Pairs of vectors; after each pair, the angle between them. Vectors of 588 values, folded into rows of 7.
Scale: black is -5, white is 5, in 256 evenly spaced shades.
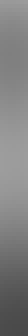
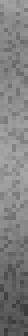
nearly parallel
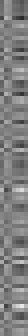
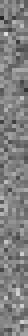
partly aligned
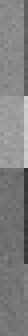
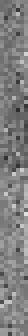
partly opposed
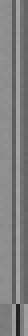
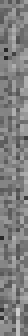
partly opposed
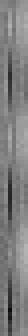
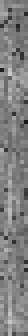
partly opposed
